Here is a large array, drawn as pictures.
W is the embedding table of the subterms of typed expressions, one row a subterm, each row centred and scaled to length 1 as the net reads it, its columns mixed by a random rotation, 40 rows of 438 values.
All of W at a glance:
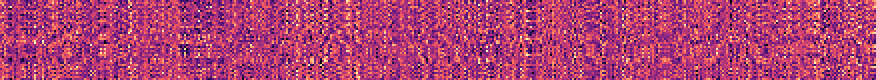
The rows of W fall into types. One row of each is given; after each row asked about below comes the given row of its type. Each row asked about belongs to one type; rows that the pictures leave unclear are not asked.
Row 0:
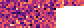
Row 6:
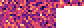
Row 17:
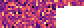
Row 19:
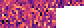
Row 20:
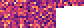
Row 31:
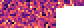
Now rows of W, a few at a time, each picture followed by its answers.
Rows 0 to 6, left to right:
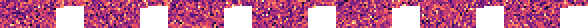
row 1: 6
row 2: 31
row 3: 0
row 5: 19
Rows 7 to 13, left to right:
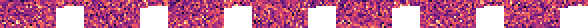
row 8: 6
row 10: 19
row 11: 31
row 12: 6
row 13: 6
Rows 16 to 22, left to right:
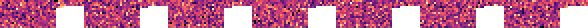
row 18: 20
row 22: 0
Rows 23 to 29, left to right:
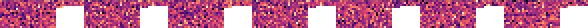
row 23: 0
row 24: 17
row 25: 0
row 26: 17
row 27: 19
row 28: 17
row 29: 31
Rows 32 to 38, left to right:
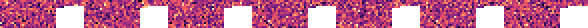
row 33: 0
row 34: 20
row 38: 6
